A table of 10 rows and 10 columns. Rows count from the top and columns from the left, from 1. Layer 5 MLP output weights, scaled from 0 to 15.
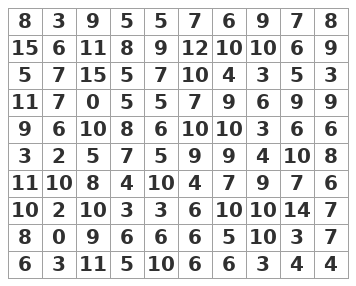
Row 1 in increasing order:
3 5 5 6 7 7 8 8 9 9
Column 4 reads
5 8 5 5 8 7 4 3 6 5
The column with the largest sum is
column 3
